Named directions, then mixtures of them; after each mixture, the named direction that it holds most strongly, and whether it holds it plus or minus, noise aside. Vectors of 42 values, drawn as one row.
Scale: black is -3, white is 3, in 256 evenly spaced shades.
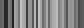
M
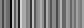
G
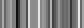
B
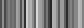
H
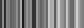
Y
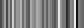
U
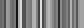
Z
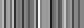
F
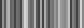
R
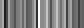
F, plus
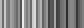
Y, minus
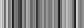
U, minus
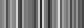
Z, minus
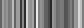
H, plus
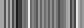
U, minus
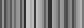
H, plus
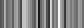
F, minus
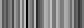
H, minus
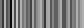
G, plus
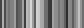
H, plus
